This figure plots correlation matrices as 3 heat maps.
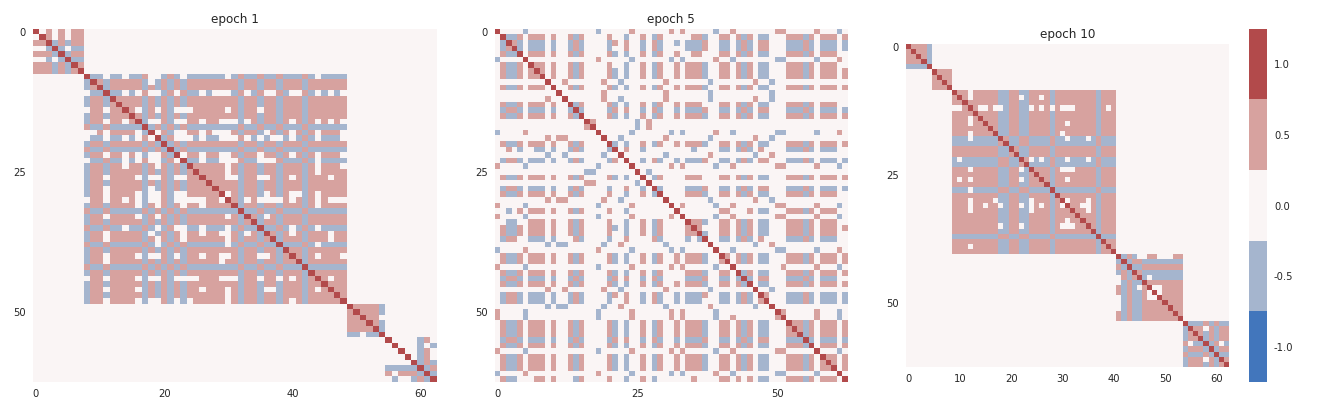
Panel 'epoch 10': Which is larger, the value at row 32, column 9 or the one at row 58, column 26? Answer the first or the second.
the first
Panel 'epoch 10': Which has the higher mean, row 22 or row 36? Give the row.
36
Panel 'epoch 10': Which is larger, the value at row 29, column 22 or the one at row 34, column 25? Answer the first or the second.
the second
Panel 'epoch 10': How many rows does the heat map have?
63
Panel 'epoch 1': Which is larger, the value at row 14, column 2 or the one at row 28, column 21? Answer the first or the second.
the first
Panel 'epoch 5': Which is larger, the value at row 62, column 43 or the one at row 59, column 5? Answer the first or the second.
the first
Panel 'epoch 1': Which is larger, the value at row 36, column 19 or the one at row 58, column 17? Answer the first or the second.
the second
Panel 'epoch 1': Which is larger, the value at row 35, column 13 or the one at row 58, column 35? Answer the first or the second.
the second
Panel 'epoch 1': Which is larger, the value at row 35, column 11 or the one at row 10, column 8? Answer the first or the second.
the first
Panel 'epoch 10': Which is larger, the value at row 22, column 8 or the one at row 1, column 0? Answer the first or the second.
the second
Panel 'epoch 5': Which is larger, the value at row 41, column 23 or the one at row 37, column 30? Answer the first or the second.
the second
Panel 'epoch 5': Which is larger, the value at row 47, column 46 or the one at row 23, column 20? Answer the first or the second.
the first
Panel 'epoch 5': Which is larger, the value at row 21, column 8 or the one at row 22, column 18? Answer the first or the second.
the second
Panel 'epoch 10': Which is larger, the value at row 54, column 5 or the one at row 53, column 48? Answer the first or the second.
the second
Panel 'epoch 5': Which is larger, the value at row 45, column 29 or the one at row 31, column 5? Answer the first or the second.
the first
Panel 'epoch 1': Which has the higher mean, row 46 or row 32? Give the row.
46
